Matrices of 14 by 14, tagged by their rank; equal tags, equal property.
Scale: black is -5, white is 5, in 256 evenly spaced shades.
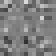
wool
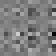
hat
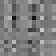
hat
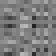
hat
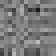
wool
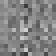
wool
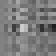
hat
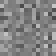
wool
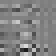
hat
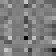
hat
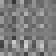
hat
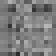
wool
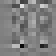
hat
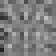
wool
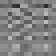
hat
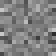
wool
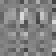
hat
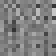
wool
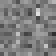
wool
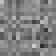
wool
